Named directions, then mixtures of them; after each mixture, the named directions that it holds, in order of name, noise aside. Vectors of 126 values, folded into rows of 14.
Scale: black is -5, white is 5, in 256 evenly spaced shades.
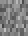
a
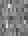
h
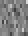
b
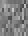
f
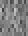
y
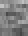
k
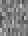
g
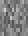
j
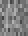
g, h, y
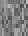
b, f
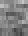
k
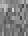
f, j, k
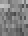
f, k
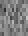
j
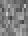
f, j, k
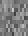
f, y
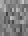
j, k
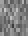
j, y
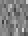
b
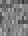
g, k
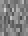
j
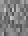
j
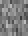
h, j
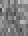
g, k, y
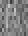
h, y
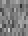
a, g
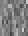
b, f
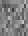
f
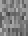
g, k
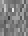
f, j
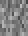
a, b, f
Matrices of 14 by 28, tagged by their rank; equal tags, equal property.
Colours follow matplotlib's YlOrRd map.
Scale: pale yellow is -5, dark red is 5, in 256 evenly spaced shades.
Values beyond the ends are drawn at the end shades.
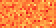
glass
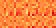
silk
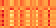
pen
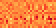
silk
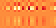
pen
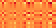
pen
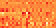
silk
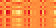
pen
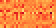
silk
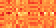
silk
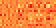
silk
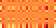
pen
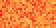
glass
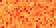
glass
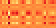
pen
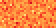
glass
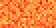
glass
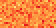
glass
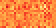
silk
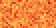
glass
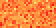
glass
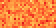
glass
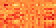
silk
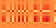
pen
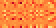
silk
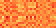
silk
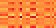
pen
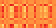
pen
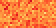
glass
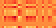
pen
